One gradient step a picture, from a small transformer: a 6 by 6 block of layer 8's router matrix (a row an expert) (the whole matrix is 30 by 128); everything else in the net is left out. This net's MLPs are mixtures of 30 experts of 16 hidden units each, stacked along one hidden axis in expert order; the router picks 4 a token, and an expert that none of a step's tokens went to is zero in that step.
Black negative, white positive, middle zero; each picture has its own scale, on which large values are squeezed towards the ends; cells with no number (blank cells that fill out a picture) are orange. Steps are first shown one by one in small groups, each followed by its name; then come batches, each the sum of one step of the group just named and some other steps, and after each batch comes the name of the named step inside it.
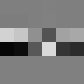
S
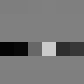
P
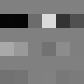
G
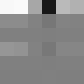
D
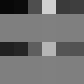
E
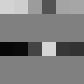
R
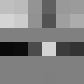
R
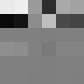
D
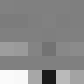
G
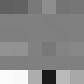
E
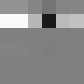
E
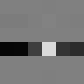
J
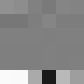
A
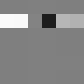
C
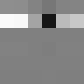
C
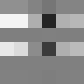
C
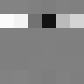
A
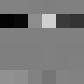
A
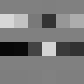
J
